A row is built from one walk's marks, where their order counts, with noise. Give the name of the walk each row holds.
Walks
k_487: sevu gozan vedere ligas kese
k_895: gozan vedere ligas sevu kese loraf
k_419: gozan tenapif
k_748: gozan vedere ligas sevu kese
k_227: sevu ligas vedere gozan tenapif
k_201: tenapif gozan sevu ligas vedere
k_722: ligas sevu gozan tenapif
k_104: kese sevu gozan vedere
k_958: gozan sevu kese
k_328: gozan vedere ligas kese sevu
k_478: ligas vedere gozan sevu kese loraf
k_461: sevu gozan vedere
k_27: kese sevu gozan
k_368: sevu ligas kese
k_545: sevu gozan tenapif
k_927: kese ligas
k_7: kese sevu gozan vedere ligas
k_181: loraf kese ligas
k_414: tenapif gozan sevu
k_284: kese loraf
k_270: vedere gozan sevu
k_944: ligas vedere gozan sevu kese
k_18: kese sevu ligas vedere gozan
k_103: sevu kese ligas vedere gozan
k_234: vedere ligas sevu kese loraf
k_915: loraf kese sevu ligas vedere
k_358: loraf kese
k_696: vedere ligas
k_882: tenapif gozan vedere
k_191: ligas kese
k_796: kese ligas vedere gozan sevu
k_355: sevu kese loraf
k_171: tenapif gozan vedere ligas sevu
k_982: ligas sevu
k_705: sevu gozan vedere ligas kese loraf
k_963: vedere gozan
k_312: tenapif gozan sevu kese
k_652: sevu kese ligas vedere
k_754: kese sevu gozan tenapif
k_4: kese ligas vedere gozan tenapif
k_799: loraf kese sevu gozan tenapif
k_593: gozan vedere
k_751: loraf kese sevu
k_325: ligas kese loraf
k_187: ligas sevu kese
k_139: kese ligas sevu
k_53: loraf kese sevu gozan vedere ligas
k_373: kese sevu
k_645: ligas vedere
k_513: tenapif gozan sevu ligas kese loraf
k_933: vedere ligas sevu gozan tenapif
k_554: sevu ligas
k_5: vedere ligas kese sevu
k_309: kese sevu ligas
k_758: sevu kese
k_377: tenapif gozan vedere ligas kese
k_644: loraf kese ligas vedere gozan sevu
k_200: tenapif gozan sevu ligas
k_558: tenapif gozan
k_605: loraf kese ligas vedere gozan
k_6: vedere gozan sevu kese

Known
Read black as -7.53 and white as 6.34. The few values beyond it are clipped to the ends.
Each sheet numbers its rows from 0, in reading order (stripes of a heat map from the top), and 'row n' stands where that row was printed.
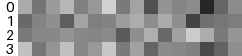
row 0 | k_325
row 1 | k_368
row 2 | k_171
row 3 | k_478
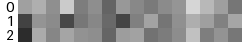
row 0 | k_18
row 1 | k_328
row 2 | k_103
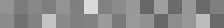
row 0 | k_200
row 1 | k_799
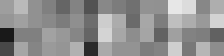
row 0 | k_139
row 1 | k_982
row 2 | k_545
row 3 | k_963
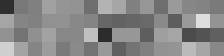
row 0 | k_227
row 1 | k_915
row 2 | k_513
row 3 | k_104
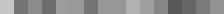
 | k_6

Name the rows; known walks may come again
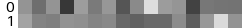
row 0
k_958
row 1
k_915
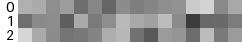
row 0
k_796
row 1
k_758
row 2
k_309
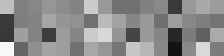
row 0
k_53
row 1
k_227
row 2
k_554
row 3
k_358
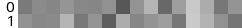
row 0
k_171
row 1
k_4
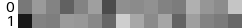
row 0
k_270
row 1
k_545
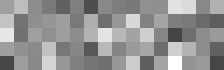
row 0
k_139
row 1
k_312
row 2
k_191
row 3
k_754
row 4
k_558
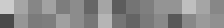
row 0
k_104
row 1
k_461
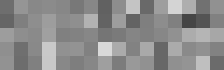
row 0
k_414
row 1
k_705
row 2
k_644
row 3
k_722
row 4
k_799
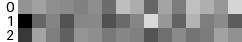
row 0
k_982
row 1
k_419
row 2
k_652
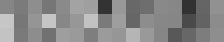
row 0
k_234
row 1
k_478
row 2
k_6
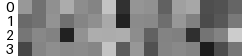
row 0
k_513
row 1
k_895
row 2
k_696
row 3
k_355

